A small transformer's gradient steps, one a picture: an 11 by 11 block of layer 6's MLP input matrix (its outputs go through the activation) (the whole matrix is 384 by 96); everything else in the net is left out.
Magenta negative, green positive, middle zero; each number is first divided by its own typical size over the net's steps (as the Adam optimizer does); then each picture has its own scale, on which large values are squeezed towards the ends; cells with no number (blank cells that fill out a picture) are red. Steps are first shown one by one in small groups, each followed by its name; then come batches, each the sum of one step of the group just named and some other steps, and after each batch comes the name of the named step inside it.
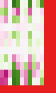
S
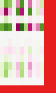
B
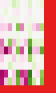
S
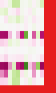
S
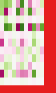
B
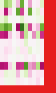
B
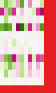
B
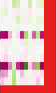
S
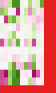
S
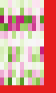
S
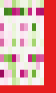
S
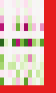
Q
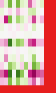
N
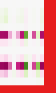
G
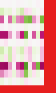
G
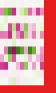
G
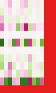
Q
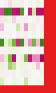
Q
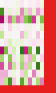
N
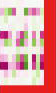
G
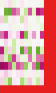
G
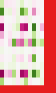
Q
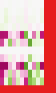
G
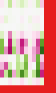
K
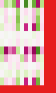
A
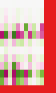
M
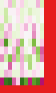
A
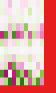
M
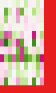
K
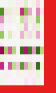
A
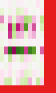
A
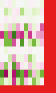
M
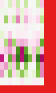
K
